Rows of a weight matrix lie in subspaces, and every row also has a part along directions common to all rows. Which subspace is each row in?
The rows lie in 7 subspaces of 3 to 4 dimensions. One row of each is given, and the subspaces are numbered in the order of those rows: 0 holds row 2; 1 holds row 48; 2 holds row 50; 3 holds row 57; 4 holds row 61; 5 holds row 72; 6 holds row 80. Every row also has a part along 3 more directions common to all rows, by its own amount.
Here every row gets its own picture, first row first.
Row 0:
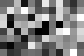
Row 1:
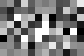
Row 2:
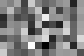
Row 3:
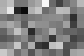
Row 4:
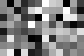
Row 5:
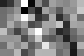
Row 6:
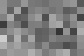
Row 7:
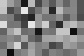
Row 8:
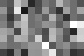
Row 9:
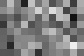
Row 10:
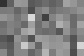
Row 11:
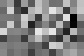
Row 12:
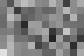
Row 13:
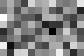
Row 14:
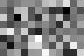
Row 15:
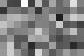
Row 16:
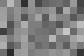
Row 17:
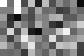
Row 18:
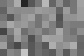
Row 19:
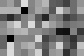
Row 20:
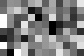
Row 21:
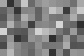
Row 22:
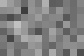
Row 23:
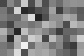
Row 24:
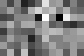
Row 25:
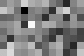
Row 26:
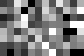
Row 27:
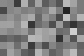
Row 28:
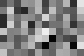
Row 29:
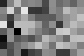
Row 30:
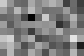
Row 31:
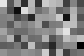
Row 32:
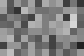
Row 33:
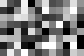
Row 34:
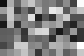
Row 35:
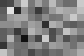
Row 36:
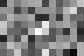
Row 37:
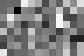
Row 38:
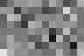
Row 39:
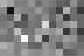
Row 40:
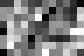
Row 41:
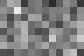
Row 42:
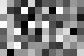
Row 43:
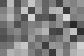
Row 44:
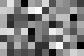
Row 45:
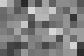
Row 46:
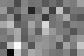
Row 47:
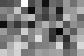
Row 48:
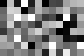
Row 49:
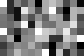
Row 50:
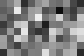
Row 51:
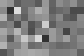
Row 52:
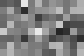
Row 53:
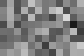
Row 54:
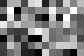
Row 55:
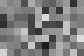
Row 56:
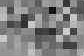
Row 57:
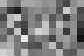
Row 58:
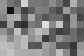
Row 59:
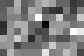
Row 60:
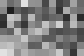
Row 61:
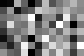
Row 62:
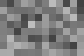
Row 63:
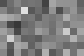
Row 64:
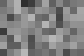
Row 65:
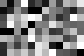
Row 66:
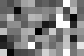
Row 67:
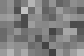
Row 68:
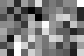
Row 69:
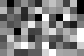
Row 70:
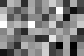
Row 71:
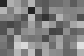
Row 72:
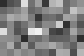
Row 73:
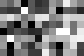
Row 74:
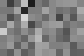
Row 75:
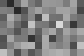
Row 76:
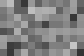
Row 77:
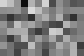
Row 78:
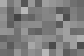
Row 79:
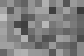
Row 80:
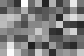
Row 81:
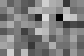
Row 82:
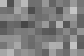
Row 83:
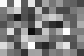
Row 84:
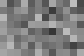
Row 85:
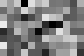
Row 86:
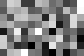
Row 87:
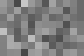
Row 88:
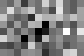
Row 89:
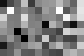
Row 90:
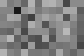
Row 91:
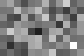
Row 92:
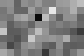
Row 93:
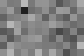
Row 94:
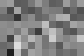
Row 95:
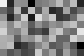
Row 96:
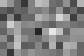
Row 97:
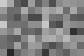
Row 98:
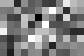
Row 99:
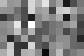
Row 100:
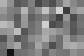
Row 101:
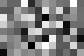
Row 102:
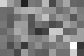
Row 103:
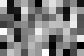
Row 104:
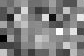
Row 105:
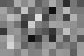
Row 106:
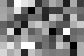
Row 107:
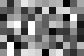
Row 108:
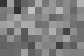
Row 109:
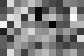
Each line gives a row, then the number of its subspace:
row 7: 2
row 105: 2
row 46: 2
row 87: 4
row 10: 4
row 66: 4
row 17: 0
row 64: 4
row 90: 1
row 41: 1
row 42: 2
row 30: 4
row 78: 1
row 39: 3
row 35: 3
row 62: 4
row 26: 6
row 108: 0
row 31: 1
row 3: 5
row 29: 3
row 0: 3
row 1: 3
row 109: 6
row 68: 2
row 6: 3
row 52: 5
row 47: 0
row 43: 6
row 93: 5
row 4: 4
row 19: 5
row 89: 3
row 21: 1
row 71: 6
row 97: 2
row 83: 0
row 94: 2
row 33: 0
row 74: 6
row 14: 1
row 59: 2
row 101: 0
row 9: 6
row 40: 2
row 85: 1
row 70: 0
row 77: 5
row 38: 0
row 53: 6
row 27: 6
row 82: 0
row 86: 4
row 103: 1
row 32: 1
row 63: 5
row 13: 1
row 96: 2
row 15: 6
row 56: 3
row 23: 2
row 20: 1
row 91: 1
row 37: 4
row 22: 5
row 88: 3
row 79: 3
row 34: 6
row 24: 4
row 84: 6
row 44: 5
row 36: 3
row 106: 0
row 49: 1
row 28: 0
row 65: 5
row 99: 5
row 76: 1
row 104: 3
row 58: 3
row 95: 6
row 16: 1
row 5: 6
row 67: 6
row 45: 1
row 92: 2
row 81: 4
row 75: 4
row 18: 4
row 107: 5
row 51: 3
